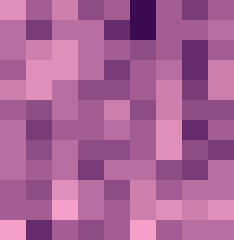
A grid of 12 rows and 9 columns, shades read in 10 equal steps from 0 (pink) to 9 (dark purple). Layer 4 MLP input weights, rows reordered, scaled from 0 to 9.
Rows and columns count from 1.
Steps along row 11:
same down up up down down up down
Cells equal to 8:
0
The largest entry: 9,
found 2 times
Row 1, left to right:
1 4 2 5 4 9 4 6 4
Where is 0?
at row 11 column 3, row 12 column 1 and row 12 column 6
